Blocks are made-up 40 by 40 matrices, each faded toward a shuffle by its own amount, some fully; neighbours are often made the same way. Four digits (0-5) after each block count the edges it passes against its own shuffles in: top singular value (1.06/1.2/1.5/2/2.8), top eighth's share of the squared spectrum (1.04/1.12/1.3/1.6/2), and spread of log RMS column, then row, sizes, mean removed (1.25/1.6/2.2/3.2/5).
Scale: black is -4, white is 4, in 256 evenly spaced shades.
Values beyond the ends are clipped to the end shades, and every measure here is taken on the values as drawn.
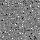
0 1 0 0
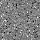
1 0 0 0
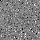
0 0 0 0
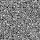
2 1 0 0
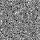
2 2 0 0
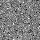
0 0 0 0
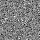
2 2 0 0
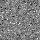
0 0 0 0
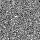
0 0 0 0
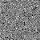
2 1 0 0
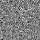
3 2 0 1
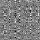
3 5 3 2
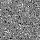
1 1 0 0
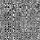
3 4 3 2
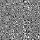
3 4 2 1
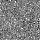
2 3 1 0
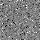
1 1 0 0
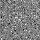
2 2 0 0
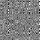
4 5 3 2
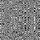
3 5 3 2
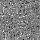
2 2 1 0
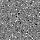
1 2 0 0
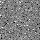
1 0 0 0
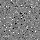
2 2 0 0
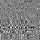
4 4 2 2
